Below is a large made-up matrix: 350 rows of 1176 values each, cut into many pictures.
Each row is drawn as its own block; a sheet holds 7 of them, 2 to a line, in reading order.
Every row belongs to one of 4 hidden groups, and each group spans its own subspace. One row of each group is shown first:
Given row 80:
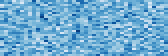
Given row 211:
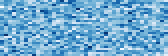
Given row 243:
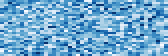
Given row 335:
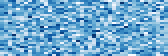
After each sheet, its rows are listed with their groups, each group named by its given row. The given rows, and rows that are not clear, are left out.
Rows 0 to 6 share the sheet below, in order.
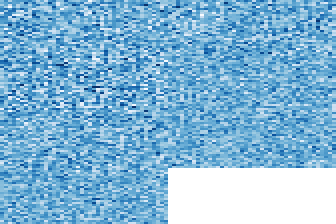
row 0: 243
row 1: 243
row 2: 335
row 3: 211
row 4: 243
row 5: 335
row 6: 335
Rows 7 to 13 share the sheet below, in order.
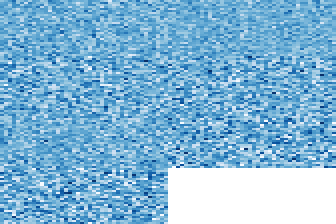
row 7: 335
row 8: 80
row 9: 243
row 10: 80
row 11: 335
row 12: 211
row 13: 80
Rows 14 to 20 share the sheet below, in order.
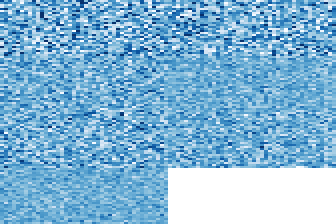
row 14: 80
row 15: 243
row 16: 80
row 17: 335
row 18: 80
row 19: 335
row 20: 80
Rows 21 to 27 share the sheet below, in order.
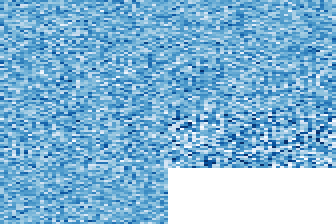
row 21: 80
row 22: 80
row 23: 80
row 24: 243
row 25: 211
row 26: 243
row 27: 80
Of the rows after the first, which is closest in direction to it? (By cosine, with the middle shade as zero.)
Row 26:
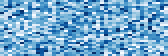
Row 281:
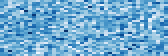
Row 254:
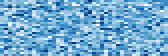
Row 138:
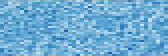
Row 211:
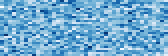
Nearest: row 254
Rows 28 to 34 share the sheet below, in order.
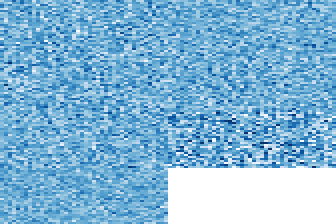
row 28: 80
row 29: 211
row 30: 243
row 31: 80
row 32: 335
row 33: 335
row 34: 211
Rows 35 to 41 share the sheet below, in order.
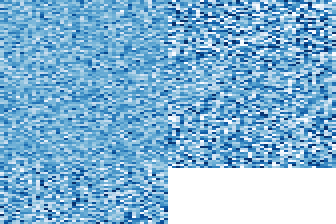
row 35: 80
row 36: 211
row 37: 211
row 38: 243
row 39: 335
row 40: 335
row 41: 80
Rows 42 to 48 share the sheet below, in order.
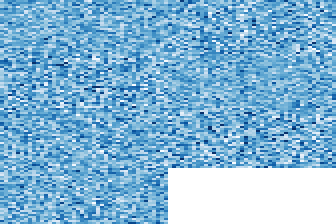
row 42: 243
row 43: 80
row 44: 335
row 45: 80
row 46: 211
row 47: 80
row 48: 335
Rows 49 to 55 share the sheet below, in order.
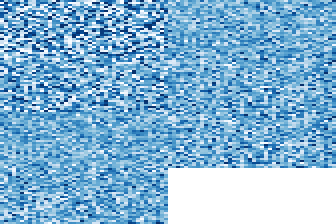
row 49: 80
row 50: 211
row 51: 211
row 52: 335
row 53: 211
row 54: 335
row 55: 335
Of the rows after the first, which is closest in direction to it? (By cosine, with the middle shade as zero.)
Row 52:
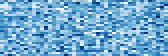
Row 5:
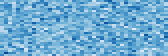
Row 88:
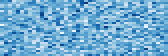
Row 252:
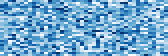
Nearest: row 88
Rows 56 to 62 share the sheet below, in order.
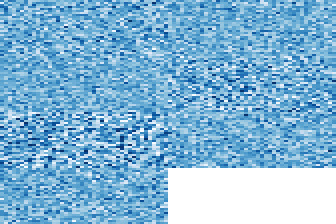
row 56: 335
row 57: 335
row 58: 335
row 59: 80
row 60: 243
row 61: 211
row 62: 211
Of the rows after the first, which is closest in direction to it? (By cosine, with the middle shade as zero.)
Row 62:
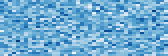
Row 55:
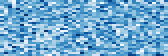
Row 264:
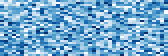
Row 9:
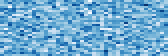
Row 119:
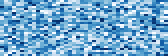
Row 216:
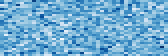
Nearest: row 119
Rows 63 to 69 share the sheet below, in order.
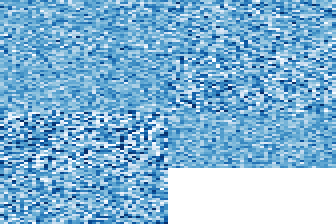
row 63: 211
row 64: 243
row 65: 335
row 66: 335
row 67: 243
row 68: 335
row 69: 211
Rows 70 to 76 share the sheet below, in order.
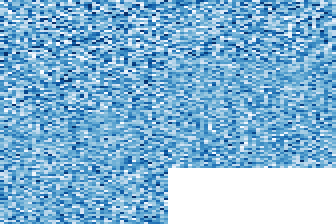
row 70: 211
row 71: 243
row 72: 80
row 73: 335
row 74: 80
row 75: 80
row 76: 335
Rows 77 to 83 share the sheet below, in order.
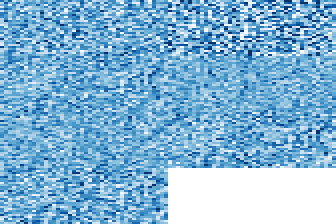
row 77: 80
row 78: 80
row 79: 243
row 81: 80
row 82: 243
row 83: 243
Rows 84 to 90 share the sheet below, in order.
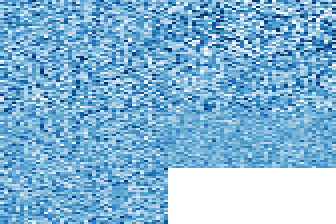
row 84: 243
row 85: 243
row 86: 80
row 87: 243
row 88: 80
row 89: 335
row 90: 211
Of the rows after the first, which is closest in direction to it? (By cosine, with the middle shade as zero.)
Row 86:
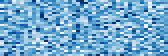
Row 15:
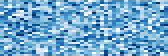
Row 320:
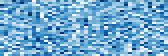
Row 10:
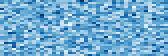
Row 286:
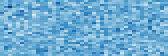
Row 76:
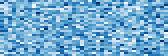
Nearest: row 10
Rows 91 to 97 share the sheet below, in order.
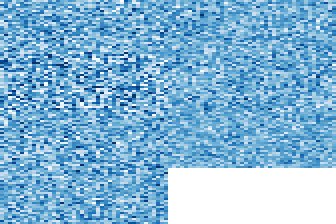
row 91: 80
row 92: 243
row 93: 335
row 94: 243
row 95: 335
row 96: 80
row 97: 335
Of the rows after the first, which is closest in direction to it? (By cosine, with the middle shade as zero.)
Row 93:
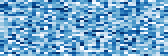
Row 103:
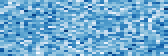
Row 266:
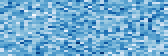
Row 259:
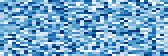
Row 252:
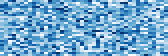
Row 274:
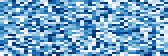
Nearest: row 252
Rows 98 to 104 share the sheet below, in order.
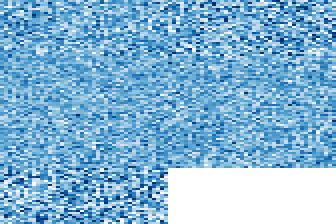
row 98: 243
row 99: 335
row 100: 211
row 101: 211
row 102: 335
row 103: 243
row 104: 243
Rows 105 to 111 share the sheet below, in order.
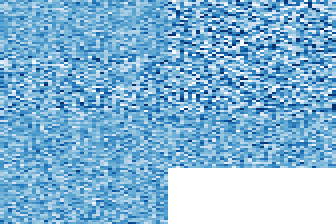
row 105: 335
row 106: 211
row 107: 335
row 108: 211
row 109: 80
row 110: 335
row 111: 335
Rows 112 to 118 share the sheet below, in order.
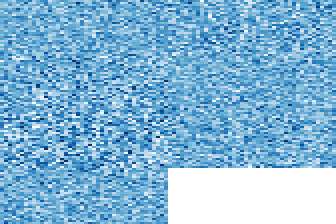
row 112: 335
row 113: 80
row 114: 80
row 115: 211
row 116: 243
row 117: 80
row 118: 80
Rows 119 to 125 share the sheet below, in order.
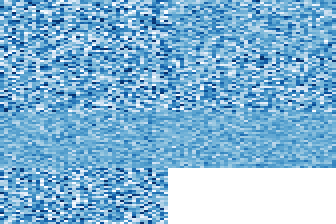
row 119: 211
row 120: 243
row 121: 211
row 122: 335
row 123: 80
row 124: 211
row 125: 80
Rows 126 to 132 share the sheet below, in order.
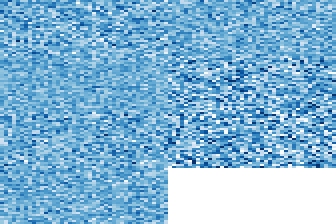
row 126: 211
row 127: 80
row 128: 335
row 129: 80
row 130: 335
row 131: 335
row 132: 211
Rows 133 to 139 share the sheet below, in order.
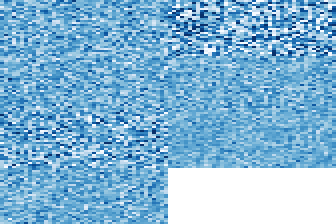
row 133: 211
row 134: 243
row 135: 211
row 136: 335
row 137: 211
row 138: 243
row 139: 243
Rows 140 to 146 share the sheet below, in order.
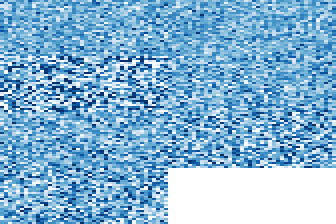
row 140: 335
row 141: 243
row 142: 211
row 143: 335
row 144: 211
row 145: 80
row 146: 243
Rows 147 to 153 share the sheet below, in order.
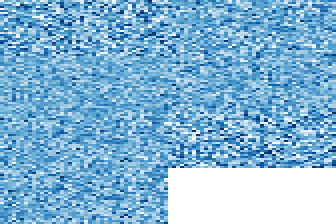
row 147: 80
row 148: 211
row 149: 211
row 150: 243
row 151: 211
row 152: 211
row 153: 211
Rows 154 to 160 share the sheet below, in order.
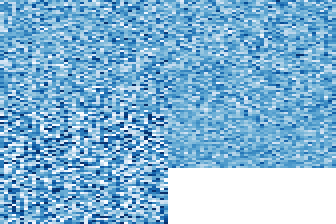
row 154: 335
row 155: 335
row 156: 335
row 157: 243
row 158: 80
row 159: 211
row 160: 211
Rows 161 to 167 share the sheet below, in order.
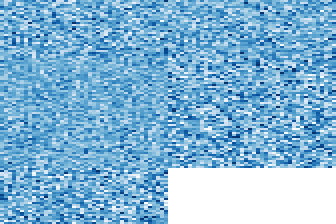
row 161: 211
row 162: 211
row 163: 80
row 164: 211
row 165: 243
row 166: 80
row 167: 335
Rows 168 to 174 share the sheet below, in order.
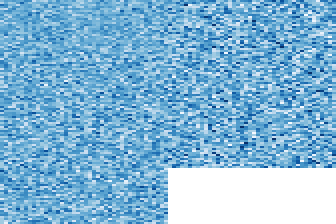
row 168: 80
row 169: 80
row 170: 335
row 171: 80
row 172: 243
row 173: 80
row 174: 211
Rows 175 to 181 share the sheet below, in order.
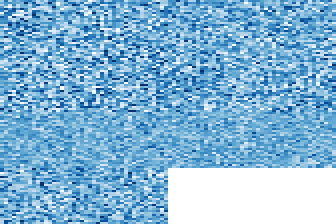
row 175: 243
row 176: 211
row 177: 335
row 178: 243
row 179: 80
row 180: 80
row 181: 80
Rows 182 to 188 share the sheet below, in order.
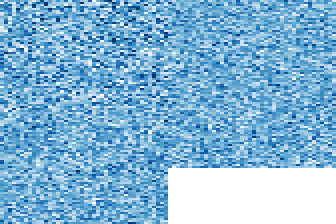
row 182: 335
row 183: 211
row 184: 211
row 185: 243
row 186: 243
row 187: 80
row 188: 335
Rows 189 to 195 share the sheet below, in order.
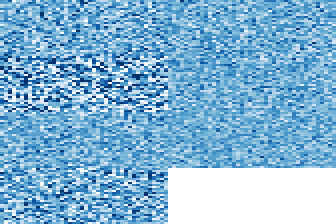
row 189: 80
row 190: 80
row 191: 211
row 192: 335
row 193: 80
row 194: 80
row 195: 80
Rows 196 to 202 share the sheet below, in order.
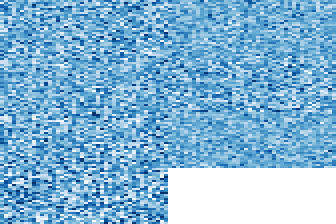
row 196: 335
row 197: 80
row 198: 335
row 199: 80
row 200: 335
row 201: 211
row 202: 243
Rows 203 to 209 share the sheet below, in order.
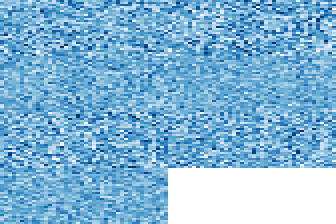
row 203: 211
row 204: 243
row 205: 243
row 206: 211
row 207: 335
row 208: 243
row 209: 243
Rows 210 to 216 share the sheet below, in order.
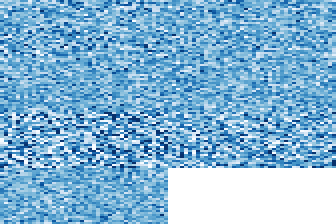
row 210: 211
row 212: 211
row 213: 243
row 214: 335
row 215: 211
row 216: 80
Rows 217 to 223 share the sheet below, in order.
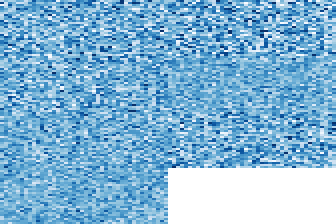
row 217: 80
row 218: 335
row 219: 335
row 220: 335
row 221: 80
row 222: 211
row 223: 243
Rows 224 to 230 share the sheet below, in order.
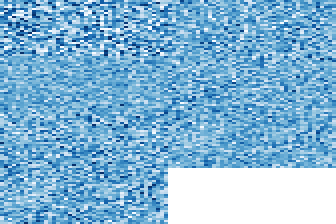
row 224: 243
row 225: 80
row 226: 211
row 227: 335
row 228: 211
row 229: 243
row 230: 243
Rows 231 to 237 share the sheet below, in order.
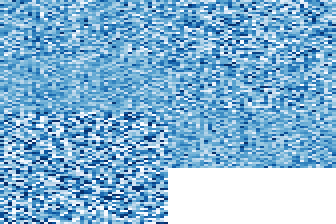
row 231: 80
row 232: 80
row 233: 80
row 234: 335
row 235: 80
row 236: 80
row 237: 211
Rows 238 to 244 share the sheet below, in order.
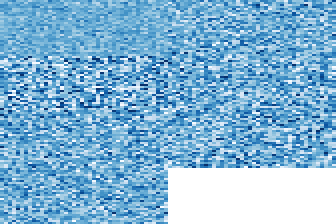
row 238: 335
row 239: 211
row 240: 335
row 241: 211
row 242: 211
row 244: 211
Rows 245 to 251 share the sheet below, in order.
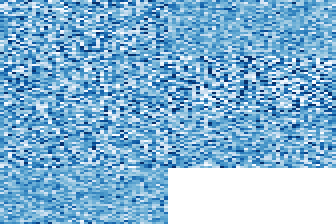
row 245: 335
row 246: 335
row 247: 243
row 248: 80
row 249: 335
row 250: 211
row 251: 80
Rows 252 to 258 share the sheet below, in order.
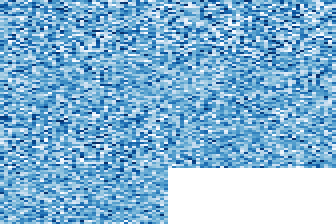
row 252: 335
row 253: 80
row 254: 243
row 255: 243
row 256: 335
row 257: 335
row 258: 80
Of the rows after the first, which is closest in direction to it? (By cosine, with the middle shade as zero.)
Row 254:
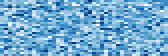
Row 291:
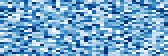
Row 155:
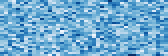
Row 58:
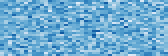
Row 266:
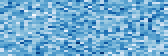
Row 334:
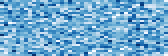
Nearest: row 266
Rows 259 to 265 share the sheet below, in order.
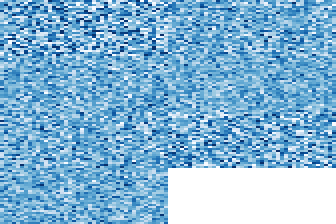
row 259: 335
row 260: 335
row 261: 243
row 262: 335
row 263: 80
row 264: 211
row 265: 80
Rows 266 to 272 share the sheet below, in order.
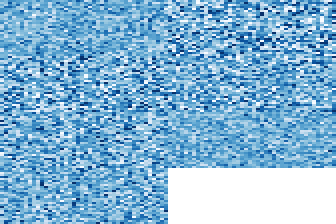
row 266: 243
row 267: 211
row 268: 80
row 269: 211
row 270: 80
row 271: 211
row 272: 80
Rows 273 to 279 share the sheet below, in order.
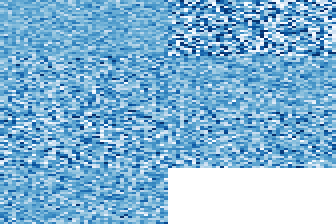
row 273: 211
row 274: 335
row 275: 335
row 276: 211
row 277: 243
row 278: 335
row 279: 211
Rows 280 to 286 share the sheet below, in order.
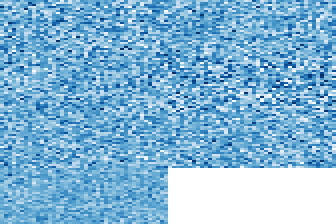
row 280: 211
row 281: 243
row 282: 243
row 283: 211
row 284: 211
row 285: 335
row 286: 243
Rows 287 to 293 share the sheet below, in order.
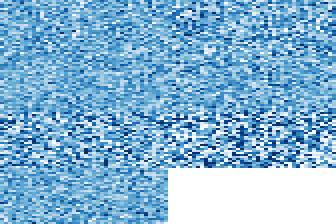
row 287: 80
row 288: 243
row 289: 243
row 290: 243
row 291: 243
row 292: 243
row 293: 211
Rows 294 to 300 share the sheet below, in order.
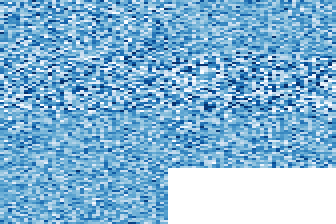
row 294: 243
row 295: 80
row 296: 80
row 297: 243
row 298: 243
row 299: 243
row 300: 335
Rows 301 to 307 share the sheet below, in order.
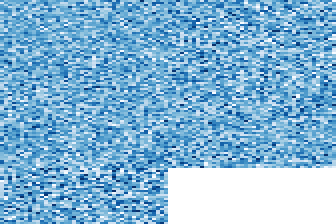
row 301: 335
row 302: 211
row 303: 335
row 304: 243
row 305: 243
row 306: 211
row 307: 335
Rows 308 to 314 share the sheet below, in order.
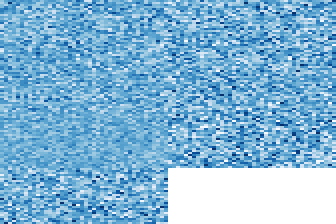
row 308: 243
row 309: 211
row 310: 211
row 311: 80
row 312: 243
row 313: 243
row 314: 211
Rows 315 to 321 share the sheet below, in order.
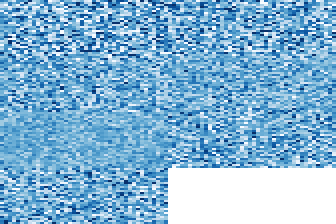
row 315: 335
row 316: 335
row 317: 335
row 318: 80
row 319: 243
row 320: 80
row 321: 211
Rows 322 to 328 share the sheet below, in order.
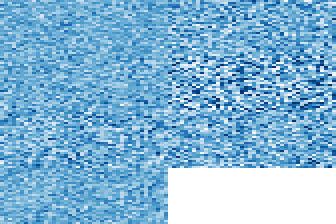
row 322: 80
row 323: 335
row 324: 211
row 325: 80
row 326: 243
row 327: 80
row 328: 243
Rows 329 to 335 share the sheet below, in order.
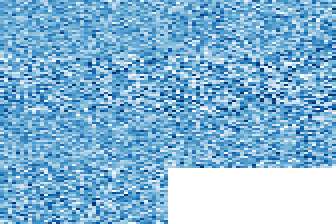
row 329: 335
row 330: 243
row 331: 211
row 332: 211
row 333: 211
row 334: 211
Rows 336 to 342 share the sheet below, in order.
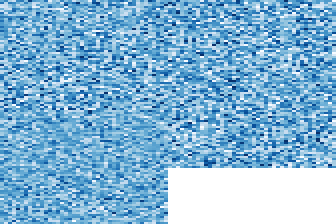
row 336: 335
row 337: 211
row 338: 80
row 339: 80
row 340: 243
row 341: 243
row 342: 211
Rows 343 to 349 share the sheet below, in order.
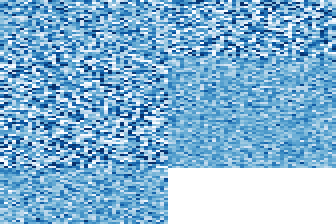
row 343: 335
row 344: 243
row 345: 243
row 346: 335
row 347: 211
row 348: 335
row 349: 211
